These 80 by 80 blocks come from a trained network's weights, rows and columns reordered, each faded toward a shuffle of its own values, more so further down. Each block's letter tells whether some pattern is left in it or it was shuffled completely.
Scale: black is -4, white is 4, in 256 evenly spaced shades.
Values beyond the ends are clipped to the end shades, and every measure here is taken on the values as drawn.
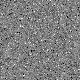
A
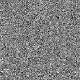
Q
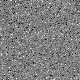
A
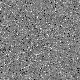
A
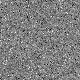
A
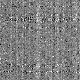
Q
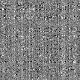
Q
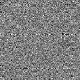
Q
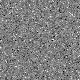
A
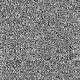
Q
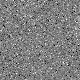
A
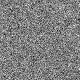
A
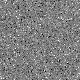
A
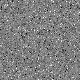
A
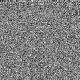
Q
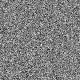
A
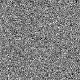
Q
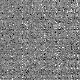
Q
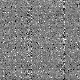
Q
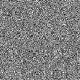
Q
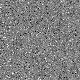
A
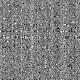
Q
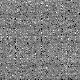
Q
